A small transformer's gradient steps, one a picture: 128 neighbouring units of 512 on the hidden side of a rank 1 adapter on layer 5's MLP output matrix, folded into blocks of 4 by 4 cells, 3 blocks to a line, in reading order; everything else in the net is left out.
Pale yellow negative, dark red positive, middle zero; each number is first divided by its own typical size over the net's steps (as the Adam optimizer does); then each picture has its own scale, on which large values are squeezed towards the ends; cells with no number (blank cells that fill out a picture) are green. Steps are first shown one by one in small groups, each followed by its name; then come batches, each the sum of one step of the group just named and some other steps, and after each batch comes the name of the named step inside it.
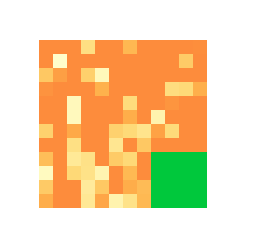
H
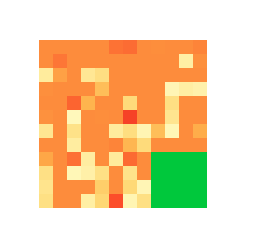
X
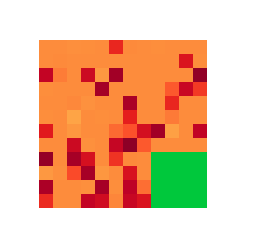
X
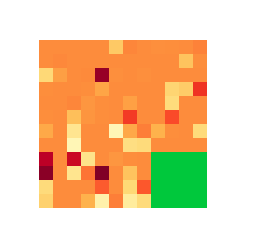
X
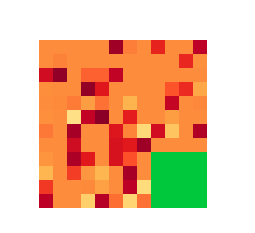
X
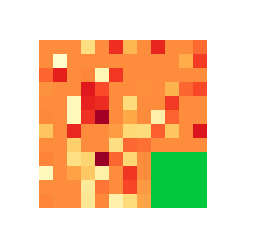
H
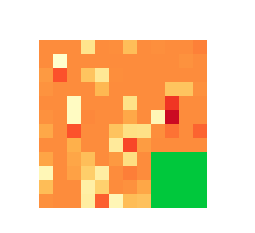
H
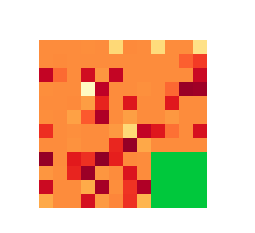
X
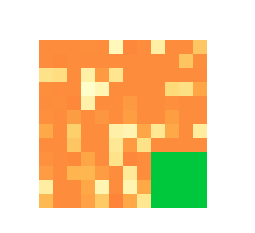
X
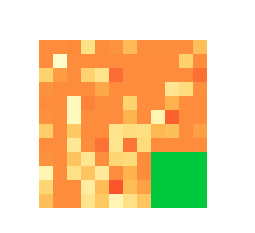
H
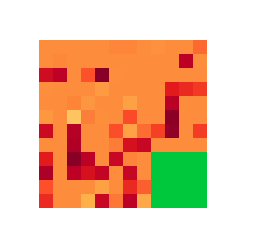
X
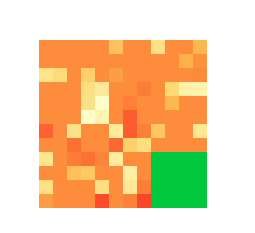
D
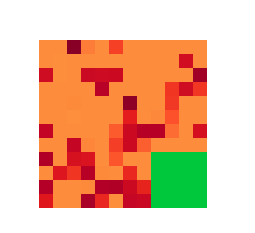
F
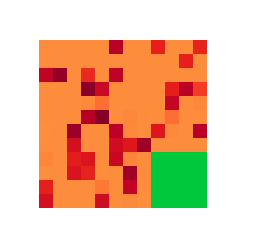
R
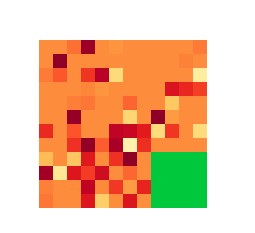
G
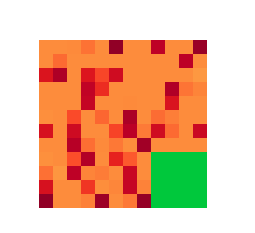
G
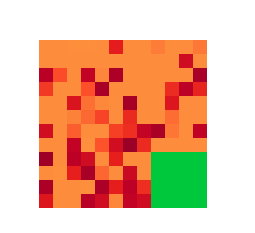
R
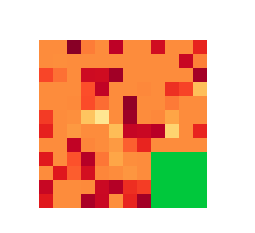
F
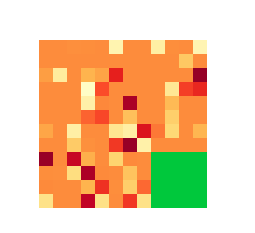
R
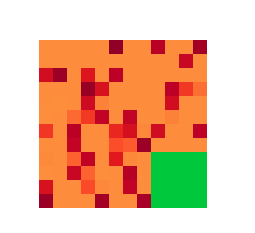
R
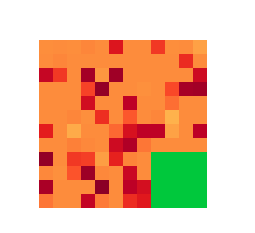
G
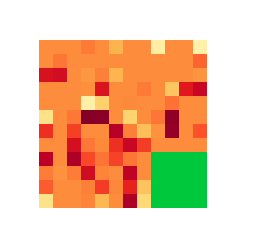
G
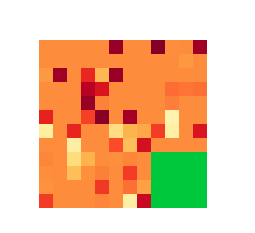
R
